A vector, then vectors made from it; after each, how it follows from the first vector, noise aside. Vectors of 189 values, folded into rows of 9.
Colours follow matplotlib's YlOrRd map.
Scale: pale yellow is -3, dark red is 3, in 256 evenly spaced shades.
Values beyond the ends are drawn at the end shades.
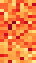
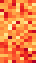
negated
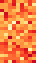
negated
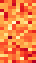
negated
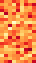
sign-scrambled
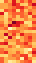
sign-scrambled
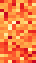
negated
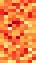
sign-scrambled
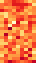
sign-scrambled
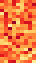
sign-scrambled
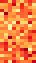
negated
